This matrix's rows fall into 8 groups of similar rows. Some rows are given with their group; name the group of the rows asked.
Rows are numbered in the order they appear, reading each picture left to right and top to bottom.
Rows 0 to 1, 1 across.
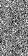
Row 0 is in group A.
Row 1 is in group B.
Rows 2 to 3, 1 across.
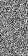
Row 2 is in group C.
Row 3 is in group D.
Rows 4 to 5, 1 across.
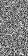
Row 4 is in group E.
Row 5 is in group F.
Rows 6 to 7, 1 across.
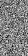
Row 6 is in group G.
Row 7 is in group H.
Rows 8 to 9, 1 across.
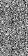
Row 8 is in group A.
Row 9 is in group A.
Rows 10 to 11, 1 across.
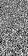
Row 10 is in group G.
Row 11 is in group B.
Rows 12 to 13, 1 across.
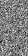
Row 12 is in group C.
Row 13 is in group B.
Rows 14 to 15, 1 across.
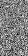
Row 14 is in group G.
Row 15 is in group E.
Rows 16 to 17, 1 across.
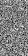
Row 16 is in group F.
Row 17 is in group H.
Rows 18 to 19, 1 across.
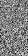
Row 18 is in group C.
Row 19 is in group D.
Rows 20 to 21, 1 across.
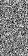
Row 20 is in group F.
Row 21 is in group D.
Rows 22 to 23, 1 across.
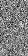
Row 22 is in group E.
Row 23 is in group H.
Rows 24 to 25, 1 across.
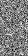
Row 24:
E
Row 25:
F
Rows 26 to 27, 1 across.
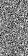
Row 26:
G
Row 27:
G
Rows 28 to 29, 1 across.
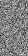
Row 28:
C
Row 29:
D
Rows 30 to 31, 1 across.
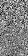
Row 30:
H
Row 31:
G
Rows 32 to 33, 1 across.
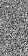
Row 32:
G
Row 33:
C
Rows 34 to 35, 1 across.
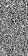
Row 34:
A
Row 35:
H
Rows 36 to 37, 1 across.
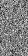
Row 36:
D
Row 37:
B
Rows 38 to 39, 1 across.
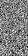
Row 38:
G
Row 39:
B
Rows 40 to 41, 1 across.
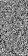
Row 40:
C
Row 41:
D
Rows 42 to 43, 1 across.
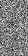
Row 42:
E
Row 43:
F
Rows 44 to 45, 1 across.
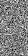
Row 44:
H
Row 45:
F
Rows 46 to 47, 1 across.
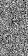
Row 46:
A
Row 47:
H
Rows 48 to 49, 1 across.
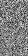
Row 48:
E
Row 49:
C
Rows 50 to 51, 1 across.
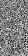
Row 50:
E
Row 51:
A
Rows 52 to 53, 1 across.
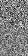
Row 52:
E
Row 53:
H
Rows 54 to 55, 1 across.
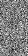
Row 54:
E
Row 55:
A
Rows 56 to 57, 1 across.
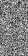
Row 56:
B
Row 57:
F
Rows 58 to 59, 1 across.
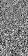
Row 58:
D
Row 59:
B
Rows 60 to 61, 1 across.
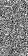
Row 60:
F
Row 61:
A
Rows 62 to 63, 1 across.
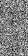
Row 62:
A
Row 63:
F
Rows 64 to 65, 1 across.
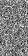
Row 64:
F
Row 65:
B
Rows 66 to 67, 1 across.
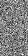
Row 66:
H
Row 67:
F
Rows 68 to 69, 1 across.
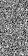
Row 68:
C
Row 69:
F
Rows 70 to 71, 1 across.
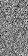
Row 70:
C
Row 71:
D
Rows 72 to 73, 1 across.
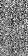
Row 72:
A
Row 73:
A
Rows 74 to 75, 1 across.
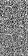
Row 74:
F
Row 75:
F
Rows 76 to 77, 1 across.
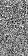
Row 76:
F
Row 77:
H
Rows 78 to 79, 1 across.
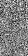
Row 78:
A
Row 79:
G
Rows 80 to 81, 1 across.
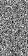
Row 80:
F
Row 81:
B
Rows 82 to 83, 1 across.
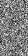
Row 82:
A
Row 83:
B
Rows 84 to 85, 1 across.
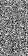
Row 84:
F
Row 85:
A
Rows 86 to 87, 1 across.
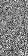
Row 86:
H
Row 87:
E
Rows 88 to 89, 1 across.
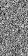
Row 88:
D
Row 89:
B
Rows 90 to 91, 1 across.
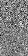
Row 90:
E
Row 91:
G
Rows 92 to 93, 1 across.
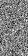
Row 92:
G
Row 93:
B
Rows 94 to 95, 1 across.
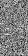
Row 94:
D
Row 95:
F
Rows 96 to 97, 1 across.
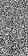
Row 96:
H
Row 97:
A
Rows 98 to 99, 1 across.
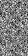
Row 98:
B
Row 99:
B
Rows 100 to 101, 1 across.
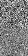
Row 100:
E
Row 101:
G
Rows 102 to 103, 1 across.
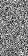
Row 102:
H
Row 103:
E
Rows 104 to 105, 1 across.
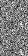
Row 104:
E
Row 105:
E
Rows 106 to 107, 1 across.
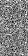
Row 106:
F
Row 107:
F
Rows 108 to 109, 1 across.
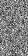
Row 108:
H
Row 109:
B
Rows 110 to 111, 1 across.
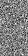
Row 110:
G
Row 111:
F
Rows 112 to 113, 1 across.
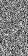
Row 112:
E
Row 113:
B
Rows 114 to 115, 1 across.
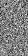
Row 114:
D
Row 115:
H
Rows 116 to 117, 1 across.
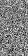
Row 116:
F
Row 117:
H
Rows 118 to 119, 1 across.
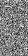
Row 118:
F
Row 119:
C
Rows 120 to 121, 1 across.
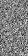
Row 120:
C
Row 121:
D
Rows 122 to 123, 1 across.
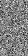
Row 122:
A
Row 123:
H
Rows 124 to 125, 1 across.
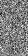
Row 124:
B
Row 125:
A
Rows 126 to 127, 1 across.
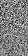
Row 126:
D
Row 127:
H
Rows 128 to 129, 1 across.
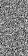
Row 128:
G
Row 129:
F
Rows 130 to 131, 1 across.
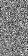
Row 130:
E
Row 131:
C
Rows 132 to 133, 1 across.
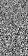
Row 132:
D
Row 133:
C
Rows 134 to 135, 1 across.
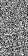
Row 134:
E
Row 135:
F
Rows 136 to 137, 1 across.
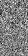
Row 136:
B
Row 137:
F
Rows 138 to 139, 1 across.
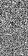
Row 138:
B
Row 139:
F
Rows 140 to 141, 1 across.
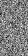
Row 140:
B
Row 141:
H
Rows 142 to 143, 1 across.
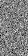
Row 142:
G
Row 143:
D
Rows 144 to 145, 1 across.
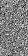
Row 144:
D
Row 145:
G
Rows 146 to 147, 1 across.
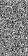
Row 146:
F
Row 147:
C
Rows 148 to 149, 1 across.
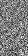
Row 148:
E
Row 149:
E
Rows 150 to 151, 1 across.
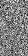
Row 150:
H
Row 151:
E
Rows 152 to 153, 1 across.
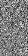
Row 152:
E
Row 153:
C
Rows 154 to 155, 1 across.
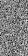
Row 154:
C
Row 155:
G
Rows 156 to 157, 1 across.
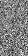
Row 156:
C
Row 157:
E
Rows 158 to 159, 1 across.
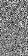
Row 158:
E
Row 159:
C
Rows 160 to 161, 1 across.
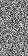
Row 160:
E
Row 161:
H
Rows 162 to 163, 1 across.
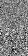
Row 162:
G
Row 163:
A
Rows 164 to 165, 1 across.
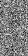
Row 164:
A
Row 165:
F
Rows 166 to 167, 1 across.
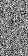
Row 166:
A
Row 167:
E
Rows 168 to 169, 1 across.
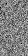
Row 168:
D
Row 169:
H
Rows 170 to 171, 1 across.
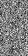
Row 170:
B
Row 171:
A
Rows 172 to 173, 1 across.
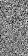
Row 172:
C
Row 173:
D
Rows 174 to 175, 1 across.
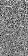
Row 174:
F
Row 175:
G
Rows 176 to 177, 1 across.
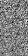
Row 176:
C
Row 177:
C
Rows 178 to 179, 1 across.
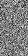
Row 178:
D
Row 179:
G
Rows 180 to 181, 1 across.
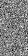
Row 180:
G
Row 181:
C
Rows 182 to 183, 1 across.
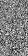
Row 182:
C
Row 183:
A
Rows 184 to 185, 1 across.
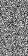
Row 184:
E
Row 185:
C
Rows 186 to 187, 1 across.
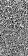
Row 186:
F
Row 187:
G
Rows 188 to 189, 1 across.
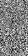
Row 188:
A
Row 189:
A
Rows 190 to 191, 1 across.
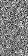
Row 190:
E
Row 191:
E
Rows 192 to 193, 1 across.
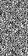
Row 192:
B
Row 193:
B
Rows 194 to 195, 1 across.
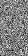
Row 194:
H
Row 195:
E
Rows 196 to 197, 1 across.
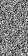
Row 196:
D
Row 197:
B
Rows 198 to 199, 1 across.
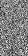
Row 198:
D
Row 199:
E
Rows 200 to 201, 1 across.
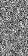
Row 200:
E
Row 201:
B
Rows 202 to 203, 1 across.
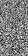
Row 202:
B
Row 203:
A
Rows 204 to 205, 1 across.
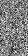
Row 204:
B
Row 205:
A
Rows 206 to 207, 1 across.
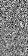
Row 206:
E
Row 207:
C
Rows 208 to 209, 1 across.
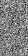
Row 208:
A
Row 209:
C
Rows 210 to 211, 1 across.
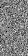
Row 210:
G
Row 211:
D
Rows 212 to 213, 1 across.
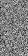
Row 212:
D
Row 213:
D
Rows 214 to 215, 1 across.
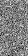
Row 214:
F
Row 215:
G
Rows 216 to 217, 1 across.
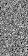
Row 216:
D
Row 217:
C
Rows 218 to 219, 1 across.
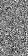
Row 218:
H
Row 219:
A
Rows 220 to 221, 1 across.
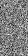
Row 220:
D
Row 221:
F
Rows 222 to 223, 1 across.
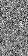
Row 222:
E
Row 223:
B
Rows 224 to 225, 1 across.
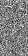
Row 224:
F
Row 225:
B
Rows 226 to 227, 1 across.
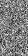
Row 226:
A
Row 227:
B
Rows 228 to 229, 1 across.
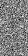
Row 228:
G
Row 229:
F
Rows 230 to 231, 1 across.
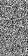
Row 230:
F
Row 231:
C
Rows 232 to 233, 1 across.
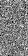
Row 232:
F
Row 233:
G
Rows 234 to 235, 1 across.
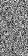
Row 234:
H
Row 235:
D
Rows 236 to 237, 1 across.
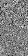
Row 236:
D
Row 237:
G
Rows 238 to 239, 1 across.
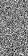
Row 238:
H
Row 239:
F
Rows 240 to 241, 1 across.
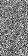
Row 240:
F
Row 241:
E
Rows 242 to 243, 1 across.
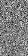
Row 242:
E
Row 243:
G
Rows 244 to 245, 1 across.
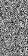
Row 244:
E
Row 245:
C
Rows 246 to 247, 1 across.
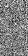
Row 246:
A
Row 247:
F
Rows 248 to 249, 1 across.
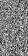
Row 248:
C
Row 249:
B
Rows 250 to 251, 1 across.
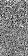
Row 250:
F
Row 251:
G
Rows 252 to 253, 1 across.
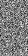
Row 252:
E
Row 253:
C
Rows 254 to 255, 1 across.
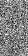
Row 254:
F
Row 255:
A
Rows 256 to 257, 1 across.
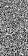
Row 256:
G
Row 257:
F
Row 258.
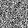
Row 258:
B
